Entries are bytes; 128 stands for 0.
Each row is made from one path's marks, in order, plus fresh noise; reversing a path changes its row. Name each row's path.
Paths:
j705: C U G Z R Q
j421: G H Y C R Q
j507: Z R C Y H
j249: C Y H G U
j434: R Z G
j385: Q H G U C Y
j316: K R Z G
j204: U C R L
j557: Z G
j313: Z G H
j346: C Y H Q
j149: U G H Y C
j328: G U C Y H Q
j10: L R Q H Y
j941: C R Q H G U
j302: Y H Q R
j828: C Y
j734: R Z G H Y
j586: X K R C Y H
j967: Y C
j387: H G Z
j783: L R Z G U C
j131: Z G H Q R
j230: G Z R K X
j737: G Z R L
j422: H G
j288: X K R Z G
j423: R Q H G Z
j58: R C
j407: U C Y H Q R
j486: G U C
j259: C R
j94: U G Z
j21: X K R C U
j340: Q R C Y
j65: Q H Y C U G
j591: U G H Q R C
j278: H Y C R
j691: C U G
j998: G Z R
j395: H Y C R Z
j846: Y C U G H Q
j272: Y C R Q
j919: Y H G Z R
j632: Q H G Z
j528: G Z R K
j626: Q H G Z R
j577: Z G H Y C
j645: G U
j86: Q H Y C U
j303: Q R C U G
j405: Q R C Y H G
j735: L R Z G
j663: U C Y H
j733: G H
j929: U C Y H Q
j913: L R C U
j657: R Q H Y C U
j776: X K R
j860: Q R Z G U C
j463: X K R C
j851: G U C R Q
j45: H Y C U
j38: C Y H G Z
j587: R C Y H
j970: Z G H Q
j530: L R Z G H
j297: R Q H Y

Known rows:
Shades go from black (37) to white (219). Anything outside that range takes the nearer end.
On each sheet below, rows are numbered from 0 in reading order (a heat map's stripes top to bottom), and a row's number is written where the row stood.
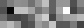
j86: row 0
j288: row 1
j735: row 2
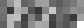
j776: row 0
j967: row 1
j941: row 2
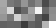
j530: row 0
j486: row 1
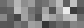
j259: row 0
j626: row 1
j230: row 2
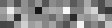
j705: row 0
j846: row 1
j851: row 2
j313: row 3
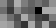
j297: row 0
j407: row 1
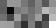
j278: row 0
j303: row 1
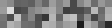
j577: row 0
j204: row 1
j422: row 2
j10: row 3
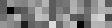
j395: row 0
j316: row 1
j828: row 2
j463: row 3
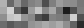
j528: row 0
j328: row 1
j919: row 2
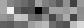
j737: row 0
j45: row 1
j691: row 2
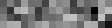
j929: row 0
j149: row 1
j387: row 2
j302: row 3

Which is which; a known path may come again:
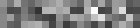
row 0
j507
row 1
j86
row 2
j998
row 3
j528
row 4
j577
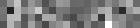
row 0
j776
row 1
j131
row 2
j421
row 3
j303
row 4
j272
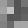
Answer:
j645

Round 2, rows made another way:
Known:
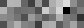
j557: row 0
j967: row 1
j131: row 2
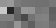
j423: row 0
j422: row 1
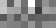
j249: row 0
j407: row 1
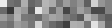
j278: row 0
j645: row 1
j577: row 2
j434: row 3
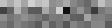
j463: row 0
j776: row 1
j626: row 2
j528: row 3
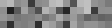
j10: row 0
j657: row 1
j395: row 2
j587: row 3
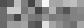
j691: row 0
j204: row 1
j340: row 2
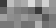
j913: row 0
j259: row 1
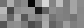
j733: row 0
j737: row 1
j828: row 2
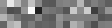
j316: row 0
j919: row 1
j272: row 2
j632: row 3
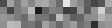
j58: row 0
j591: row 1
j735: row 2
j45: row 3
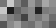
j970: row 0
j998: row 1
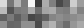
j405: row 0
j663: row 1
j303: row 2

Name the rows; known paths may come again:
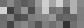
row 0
j632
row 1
j21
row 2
j586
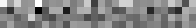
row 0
j259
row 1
j530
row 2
j297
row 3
j929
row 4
j288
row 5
j998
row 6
j395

